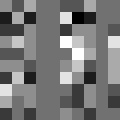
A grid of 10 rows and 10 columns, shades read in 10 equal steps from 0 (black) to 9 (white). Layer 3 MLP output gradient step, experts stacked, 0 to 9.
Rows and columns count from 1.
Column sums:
39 46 38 40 40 51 44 39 40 46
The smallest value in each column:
1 2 1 4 4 2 0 1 4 2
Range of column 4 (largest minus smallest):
0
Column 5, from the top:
4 4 4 4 4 4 4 4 4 4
